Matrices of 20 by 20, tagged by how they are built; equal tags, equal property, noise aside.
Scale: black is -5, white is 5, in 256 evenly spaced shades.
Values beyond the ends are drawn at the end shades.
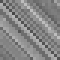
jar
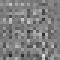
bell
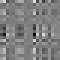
bell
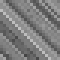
jar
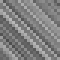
jar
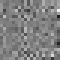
bell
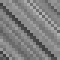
jar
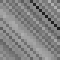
jar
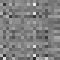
bell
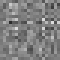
bell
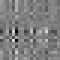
bell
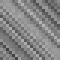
jar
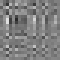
bell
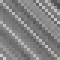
jar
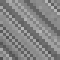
jar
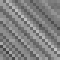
jar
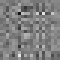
bell
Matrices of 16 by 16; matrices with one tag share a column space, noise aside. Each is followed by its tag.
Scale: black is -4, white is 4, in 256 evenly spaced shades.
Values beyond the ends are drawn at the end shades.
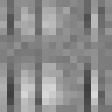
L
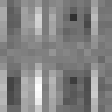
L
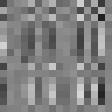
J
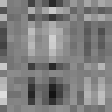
J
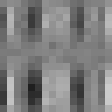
L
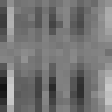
L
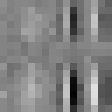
L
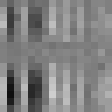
L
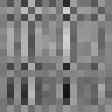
J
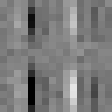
L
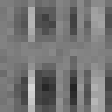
L
